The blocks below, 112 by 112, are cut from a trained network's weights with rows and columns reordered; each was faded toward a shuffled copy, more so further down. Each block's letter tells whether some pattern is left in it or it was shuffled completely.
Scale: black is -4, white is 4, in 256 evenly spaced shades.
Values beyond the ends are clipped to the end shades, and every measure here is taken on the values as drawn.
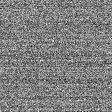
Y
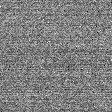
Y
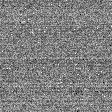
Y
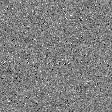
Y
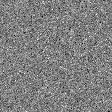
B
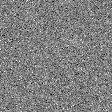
B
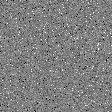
B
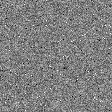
Y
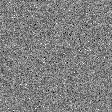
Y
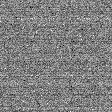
Y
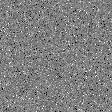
B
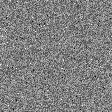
B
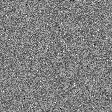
B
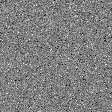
B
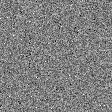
B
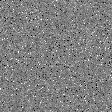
Y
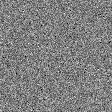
B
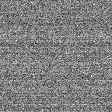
Y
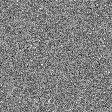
B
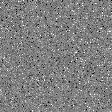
Y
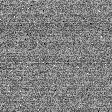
Y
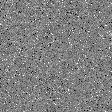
B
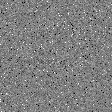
Y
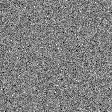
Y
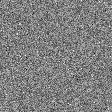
B
